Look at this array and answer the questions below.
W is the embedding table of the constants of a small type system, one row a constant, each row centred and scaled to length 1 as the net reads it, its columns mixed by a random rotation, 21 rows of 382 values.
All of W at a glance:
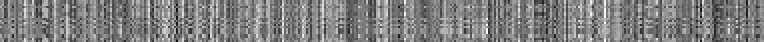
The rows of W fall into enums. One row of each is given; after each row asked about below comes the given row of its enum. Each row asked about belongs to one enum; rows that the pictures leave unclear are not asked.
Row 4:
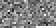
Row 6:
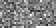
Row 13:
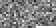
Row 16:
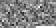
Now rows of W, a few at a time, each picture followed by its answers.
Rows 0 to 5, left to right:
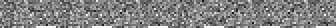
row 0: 6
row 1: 6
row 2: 4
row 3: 13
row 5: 4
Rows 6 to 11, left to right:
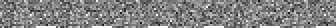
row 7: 6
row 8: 4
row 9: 16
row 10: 13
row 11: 4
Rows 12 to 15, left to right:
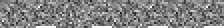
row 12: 16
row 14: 16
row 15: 16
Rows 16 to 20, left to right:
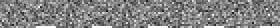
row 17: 13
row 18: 13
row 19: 6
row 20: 4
